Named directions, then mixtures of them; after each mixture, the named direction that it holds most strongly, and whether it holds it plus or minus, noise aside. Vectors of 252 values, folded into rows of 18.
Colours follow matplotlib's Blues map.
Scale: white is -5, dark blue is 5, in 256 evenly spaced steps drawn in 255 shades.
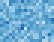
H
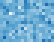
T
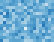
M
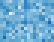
T, plus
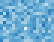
M, plus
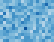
M, minus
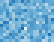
H, plus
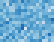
H, plus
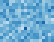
H, minus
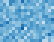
H, plus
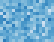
M, minus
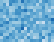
H, plus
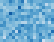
T, minus
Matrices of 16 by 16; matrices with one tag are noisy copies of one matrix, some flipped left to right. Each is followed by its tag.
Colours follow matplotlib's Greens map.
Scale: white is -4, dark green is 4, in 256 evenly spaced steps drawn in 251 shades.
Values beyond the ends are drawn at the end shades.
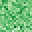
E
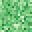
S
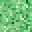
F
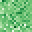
E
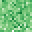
E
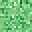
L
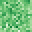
E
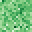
E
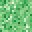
F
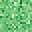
L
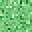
L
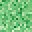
E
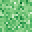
L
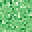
L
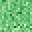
E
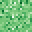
L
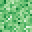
F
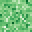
F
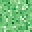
F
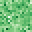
S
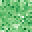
S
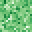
F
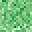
E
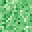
F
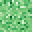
L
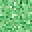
L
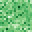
S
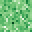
F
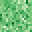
F
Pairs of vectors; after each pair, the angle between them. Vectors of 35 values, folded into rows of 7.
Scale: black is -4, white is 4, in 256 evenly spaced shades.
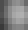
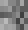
partly opposed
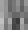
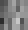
nearly opposite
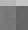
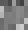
partly opposed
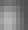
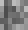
partly opposed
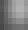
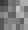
partly aligned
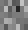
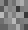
partly aligned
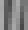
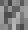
partly aligned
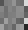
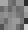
nearly opposite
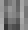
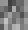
partly opposed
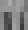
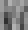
nearly parallel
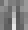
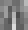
nearly parallel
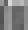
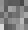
partly opposed
